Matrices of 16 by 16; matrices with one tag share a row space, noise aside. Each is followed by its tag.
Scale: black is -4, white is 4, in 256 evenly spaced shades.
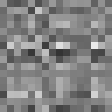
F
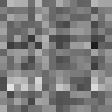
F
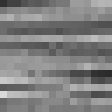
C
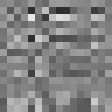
F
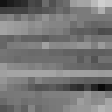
C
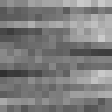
C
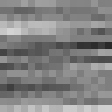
C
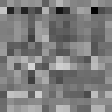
F
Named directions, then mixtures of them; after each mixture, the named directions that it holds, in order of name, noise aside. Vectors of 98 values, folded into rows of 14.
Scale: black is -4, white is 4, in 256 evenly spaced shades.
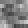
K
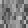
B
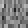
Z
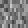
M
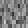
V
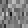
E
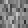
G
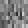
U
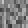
V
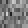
E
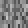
M, Z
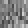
U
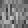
G, U, Z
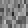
V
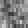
K, M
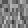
M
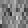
B, E, G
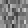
G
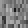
K, V, Z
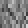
B, E, V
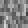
M, V, Z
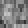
B, K, V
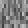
U, Z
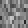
G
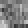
K, U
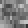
K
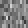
M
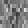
B, G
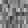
G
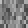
B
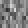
B, M, V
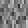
V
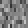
M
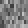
G, U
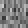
Z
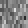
K, V, Z
